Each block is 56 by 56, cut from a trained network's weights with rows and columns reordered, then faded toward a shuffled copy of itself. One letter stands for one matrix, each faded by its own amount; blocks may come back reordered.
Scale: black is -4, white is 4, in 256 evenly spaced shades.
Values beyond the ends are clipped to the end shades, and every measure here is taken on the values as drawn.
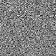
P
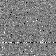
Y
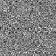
P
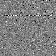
Y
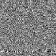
P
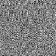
P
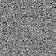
P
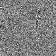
Y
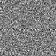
P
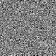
P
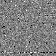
Y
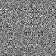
P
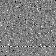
Y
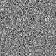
P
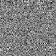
P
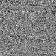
P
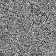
Y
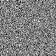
Y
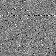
Y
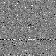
Y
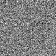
Y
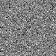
Y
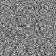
P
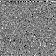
Y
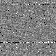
Y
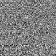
P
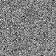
Y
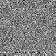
P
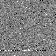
Y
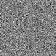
Y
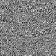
P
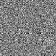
P
